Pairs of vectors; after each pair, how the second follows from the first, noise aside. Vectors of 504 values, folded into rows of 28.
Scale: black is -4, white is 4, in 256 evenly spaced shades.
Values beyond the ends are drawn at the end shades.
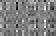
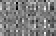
copied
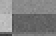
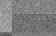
shrunk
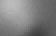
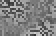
sign-scrambled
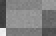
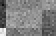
copied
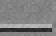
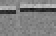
wrapped around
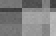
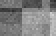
copied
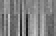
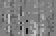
partly zeroed
